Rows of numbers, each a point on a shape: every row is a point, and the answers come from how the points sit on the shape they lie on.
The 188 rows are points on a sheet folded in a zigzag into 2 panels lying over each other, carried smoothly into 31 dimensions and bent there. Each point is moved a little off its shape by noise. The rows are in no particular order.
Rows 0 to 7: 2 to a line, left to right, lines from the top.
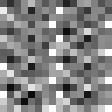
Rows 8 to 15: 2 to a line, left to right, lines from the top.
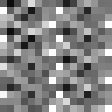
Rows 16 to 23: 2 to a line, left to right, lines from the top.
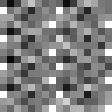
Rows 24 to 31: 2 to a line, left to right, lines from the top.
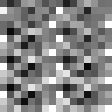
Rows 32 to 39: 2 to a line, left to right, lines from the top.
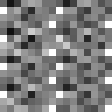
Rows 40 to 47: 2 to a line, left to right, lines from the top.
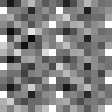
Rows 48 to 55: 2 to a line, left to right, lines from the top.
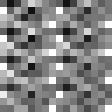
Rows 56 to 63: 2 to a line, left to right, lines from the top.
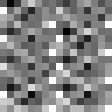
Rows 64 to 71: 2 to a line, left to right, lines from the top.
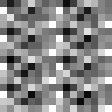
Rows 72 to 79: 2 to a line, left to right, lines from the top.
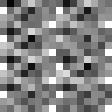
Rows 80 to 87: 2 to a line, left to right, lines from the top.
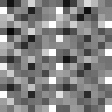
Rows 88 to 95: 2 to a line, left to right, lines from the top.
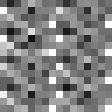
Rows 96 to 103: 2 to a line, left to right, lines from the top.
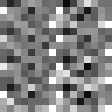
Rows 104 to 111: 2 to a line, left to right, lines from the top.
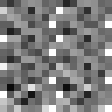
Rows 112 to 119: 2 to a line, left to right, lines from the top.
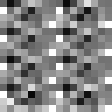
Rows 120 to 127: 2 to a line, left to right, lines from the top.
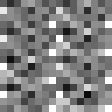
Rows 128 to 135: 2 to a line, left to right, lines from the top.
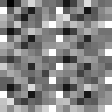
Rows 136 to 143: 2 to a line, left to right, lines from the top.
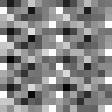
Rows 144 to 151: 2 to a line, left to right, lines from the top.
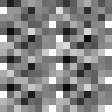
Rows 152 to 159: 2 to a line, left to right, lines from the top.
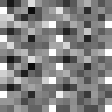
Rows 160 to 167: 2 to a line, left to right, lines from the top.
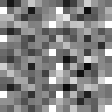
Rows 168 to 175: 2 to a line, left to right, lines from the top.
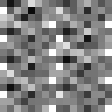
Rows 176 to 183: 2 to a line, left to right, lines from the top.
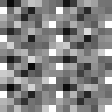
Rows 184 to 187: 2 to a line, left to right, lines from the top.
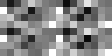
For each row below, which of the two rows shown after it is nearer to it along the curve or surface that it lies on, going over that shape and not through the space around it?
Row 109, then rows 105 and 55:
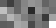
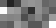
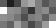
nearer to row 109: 105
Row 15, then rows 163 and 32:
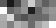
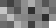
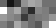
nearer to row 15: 163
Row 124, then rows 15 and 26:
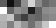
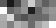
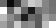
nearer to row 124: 15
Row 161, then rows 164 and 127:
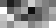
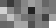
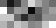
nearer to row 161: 127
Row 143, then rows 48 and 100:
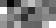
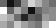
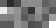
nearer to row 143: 48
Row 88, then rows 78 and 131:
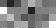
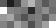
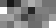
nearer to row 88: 131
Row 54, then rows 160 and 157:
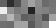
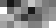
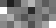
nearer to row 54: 160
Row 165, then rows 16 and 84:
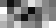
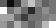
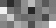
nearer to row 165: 16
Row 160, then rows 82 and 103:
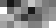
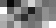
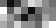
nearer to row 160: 103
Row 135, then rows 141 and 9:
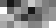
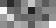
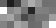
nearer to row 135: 9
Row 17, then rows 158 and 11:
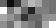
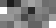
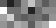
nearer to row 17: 158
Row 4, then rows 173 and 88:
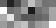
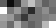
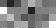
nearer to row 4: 88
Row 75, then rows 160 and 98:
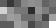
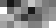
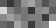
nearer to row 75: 160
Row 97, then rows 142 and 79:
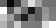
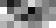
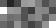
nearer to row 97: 142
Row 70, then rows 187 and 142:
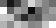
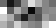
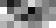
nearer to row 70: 142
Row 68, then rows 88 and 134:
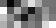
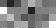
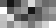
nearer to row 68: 134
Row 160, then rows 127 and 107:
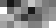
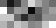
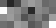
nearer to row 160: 127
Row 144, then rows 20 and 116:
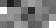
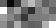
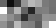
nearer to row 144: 116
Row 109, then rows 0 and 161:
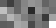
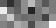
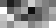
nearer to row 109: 161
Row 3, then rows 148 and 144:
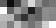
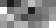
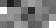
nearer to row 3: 148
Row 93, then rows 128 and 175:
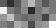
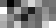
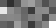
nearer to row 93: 175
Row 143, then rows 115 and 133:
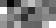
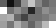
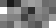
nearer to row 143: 115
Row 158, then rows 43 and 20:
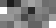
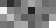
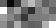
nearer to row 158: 43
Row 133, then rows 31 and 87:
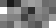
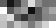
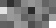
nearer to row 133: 87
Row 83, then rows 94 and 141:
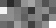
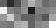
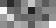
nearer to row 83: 141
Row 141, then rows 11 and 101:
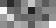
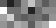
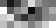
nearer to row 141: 11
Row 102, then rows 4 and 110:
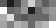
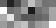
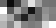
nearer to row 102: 110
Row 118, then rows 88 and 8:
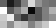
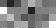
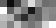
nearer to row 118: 8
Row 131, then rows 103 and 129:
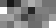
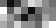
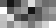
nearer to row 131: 103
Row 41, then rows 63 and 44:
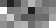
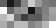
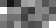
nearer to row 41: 63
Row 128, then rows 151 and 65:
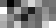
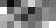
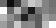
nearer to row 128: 151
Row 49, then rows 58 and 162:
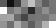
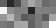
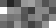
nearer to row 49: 162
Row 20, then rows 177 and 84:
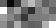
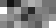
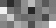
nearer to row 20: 84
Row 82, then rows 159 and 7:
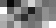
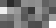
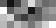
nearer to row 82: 7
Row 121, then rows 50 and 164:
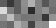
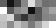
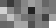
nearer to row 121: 50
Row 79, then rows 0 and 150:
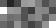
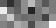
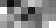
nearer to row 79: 0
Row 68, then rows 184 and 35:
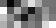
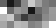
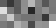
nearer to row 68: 184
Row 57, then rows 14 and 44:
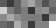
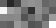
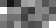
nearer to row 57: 44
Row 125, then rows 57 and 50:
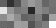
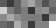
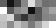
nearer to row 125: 50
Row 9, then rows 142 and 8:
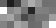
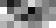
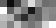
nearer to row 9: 142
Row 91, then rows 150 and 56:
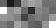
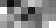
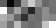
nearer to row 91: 150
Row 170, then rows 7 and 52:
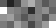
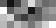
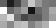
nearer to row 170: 7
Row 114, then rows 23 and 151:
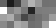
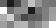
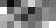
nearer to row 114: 23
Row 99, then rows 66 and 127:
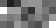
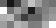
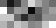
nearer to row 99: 66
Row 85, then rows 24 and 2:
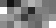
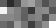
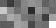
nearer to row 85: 2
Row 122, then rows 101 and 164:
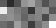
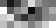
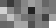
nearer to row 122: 101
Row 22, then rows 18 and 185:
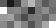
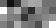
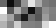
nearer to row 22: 185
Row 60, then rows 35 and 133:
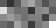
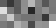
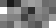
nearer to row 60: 35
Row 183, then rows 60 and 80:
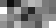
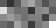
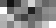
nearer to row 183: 80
